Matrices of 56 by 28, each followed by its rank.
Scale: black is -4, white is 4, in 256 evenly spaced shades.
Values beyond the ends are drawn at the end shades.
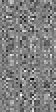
five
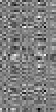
three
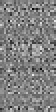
five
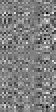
three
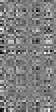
three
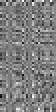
three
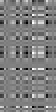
one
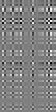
one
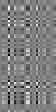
one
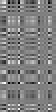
one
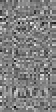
five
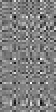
three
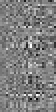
five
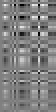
one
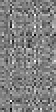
five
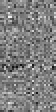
five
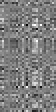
three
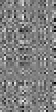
three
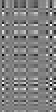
one
